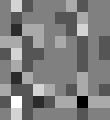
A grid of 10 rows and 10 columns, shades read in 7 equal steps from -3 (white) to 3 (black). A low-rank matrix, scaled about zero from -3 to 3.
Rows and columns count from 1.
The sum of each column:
0 -5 5 -1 0 -1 1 3 -1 2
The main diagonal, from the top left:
0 1 -1 -1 0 0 0 -1 -1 0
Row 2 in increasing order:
-1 0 0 0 0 0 0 1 1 1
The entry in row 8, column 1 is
-1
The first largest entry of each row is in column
3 2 2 3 1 3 2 2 8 3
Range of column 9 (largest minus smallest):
1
